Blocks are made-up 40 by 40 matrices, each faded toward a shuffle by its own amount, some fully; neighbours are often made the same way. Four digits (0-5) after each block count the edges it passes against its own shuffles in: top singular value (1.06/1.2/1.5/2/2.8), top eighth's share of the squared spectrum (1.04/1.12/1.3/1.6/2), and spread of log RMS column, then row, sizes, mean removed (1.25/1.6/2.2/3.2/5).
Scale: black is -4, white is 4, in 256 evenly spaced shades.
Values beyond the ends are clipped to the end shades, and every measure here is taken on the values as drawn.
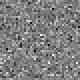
0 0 0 0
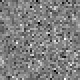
0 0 1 0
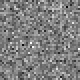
0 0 0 0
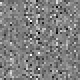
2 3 3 0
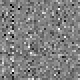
2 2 2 0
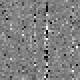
3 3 2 0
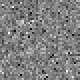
0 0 1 0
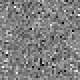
1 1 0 0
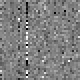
3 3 2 0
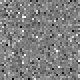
0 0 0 0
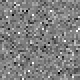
0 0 0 0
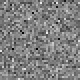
0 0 0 0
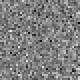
0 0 0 0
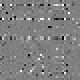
4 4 1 2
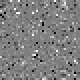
2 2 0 0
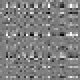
4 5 3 3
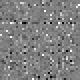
3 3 1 1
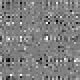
4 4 2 2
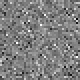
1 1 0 0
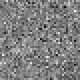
2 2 0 1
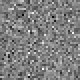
3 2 1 0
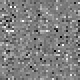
1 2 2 1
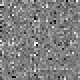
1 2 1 1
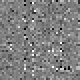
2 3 2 2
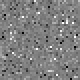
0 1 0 0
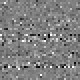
2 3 0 3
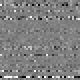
3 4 0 3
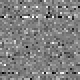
2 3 0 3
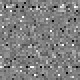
2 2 0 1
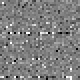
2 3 0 2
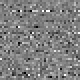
2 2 0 3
